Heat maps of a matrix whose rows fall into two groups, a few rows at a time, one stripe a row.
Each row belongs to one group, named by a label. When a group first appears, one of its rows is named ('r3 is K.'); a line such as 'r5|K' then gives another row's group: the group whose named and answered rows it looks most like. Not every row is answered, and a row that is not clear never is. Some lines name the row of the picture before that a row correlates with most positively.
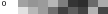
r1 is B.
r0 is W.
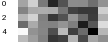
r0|B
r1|W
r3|W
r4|W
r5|B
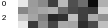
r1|W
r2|B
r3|W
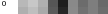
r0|B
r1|B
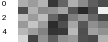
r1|W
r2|B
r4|B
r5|W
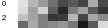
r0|B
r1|B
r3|W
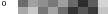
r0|W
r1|W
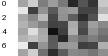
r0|W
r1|W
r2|W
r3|B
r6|W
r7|B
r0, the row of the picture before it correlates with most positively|1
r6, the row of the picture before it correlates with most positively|0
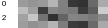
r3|W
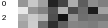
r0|B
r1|W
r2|B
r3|B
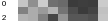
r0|W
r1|W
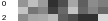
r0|B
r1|B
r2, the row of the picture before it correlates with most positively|1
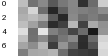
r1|B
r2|B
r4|W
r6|W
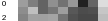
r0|W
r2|W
